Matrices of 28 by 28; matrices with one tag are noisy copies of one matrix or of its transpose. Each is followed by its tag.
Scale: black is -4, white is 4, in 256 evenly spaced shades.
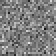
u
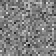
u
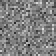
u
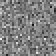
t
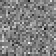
u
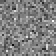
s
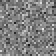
u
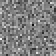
t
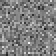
u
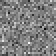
u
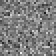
s
